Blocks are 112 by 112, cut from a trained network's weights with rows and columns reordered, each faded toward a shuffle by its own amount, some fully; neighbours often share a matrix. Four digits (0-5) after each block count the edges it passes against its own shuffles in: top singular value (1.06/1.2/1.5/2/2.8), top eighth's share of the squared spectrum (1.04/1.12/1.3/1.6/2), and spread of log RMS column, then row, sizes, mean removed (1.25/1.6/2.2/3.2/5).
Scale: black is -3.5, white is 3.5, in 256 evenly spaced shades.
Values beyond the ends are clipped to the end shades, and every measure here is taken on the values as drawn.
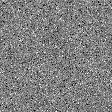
0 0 0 0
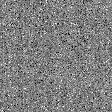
1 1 0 0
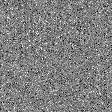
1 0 0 0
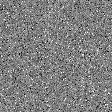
0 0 0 0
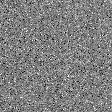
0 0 0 0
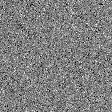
0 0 0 0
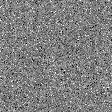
0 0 0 0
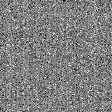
2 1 0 1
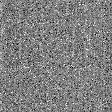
2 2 0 1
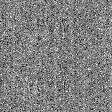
2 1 0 1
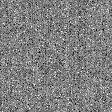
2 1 0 0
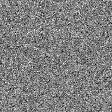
2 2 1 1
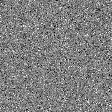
1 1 0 0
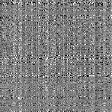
4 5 1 4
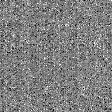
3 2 0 2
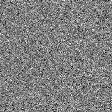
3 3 0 2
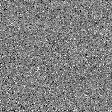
2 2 1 1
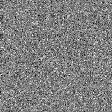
3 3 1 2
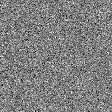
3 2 0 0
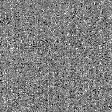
2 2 0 2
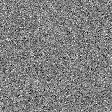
2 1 0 0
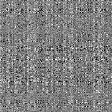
4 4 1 4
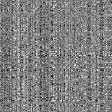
4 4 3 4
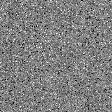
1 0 0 0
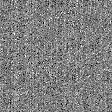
3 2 0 1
